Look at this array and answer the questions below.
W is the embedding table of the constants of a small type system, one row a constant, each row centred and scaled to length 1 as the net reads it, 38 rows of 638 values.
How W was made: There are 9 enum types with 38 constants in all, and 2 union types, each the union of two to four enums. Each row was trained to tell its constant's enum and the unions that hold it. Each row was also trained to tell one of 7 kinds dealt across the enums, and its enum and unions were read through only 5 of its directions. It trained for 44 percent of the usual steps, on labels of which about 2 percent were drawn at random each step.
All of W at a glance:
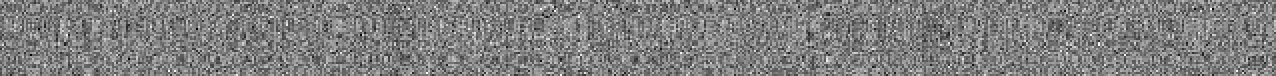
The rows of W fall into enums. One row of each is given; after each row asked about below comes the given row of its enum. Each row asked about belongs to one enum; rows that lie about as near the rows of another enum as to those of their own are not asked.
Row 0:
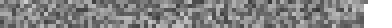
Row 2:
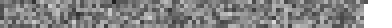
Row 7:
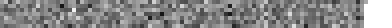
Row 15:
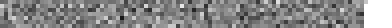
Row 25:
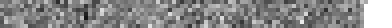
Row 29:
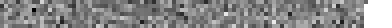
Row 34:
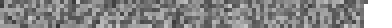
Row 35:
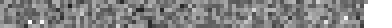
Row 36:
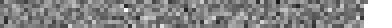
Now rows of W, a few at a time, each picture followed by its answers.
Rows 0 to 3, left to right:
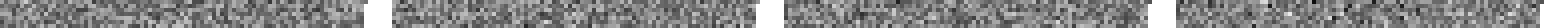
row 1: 7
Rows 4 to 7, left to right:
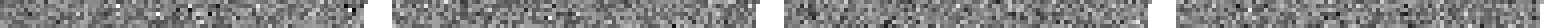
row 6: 15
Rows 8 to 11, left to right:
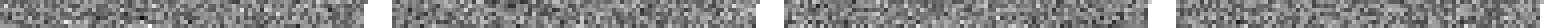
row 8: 34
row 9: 0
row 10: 15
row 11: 25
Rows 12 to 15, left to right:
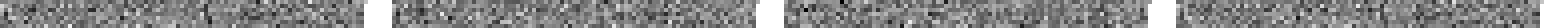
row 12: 15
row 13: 15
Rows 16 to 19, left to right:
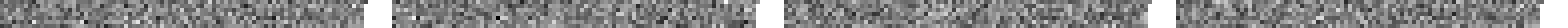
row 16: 36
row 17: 2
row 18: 36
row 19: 36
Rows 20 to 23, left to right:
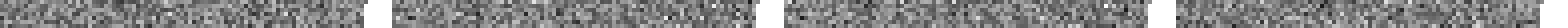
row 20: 0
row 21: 7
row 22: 7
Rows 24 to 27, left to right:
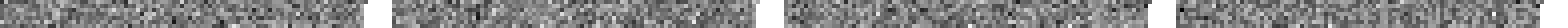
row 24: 36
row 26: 35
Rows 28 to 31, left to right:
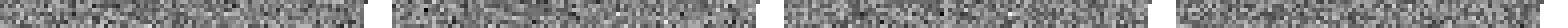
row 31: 34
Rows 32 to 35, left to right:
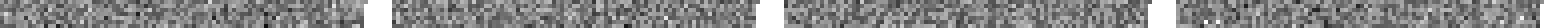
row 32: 0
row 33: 7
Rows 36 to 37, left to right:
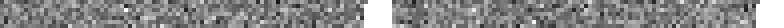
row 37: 35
